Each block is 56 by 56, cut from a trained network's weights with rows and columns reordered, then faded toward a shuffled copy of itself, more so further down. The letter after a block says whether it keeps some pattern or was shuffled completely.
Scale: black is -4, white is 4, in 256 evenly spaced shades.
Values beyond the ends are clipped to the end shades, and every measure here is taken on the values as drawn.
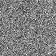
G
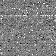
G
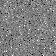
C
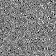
G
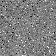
C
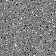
C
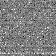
G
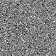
G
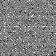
G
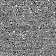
G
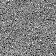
C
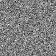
G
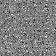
G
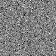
G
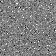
C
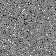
C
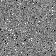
C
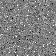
C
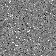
C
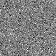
C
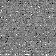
G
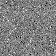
C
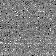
G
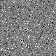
C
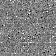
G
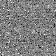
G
